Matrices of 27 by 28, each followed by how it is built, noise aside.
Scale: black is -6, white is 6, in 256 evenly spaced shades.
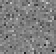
noise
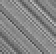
Toeplitz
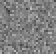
noise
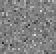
noise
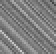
Toeplitz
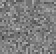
noise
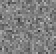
noise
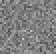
noise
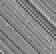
Toeplitz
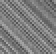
Toeplitz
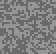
noise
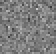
noise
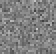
noise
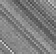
Toeplitz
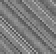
Toeplitz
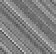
Toeplitz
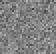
noise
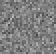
noise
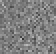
noise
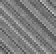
Toeplitz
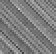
Toeplitz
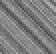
Toeplitz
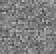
noise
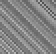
Toeplitz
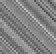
Toeplitz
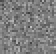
noise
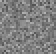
noise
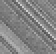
Toeplitz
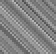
Toeplitz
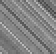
Toeplitz
